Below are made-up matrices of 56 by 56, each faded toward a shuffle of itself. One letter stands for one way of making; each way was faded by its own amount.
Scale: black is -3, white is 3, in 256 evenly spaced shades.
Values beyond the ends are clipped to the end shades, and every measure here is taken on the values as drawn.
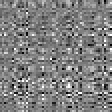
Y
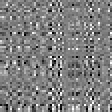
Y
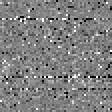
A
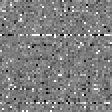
A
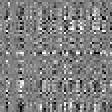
Y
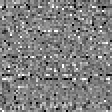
A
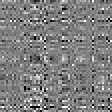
Y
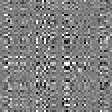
Y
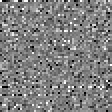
A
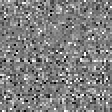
A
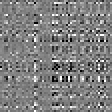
Y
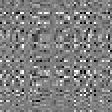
Y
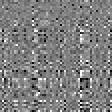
Y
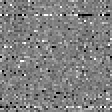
A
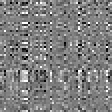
Y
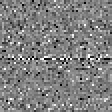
A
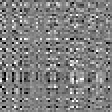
Y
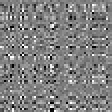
Y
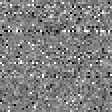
A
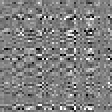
Y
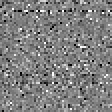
A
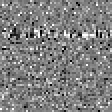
A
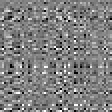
Y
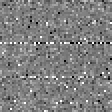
A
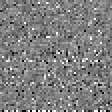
A
